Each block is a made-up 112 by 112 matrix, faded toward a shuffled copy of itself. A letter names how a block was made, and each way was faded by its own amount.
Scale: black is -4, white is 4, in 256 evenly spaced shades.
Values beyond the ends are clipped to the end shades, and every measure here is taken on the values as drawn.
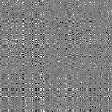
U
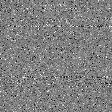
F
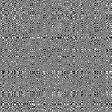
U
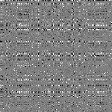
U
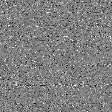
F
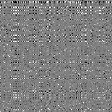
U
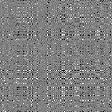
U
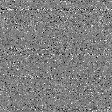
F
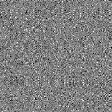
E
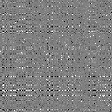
U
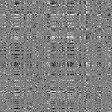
U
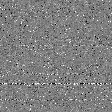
F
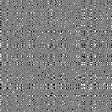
U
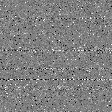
F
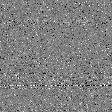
F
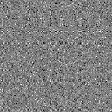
E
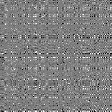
U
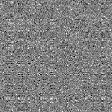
E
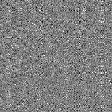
E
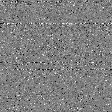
F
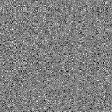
E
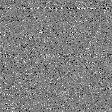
F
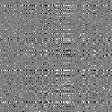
U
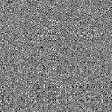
E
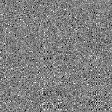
E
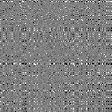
U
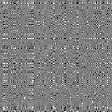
U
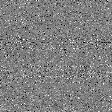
F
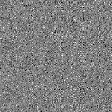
E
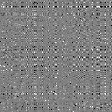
U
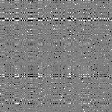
U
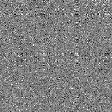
E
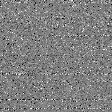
F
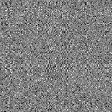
E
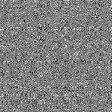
E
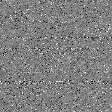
F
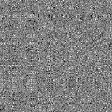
E
